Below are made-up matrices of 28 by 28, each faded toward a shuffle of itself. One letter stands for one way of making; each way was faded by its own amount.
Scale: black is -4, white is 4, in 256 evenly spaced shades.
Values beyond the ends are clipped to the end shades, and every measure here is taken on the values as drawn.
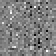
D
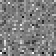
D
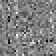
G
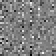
G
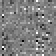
D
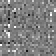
D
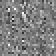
G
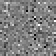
D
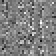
G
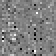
D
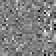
G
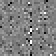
D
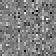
G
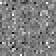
D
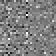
D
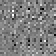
D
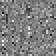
G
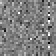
G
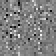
D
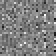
G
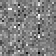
G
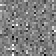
G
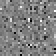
D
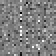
G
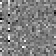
G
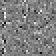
D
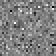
D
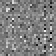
G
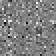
D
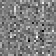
G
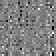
D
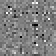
D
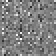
G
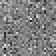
G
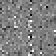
D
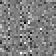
G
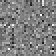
D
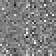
D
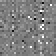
D
